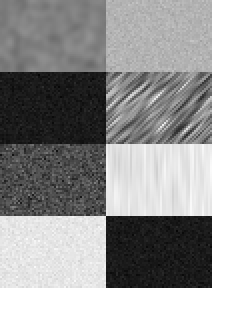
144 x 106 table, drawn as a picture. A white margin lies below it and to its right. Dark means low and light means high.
It is made of 4 by 2 panels. Panel 1,1: middling, blotchy, faint in contrast. Panel 1,2: high, fine-grained, faint in contrast. Panel 2,1: very low, fine-grained, faint in contrast. Panel 2,2: middling, slanting up to the right, strong in contrast. Panel 3,1: low, fine-grained. Panel 3,2: very high, streaked downward, faint in contrast. Panel 4,1: very high, fine-grained, faint in contrast. Panel 4,2: very low, fine-grained, faint in contrast.
